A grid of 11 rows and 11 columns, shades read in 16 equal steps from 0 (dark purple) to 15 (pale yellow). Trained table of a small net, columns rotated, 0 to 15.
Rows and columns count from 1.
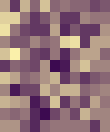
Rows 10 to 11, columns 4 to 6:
2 0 4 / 2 6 7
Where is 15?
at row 5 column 2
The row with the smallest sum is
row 3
